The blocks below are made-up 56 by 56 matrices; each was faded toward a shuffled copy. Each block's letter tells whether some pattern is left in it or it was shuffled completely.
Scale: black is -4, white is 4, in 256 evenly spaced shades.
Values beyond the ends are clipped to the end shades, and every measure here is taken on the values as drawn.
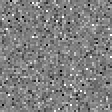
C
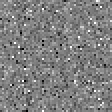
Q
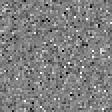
C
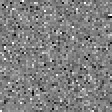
C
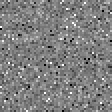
C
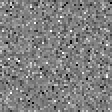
C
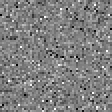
Q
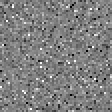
C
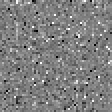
Q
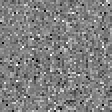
Q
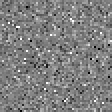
Q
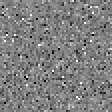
C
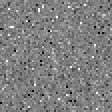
C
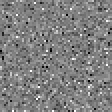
Q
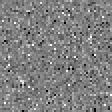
Q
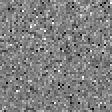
C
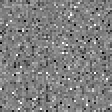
Q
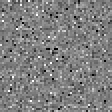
Q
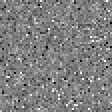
C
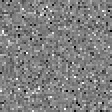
C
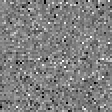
Q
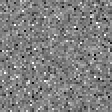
C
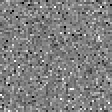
C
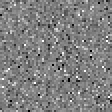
C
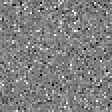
C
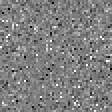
Q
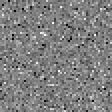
C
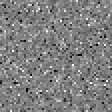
C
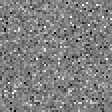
C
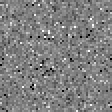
C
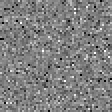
C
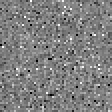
C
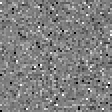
Q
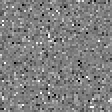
Q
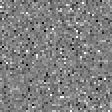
C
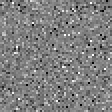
Q
